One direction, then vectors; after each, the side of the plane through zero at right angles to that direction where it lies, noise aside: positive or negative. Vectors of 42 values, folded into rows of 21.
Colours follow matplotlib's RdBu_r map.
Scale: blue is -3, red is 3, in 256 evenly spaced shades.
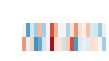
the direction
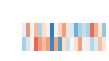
negative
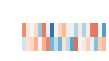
negative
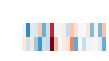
positive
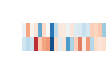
negative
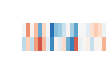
negative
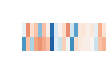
negative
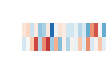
negative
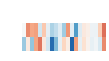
negative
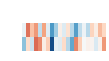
negative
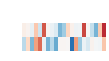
negative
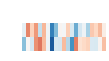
negative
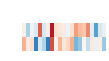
positive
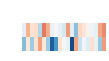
negative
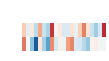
positive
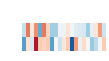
negative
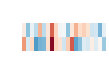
positive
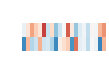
negative
